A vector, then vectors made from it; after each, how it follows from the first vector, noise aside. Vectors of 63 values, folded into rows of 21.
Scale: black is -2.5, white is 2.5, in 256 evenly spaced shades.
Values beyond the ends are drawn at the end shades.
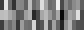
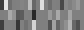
partly zeroed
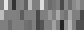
partly zeroed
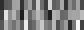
reversed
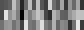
reversed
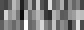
reversed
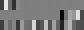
partly zeroed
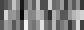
reversed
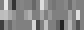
partly zeroed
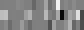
partly zeroed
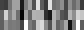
reversed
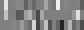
partly zeroed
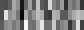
reversed
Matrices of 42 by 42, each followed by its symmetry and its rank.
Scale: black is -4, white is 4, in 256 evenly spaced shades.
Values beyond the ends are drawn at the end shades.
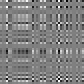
neither, rank one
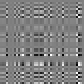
neither, rank one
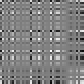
symmetric, rank one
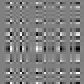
neither, rank one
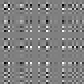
symmetric, rank one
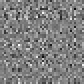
neither, rank five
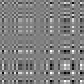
symmetric, rank one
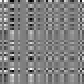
neither, rank one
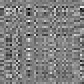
neither, rank three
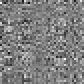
neither, rank five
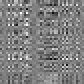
neither, rank three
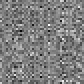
neither, rank five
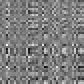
neither, rank three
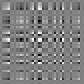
symmetric, rank one
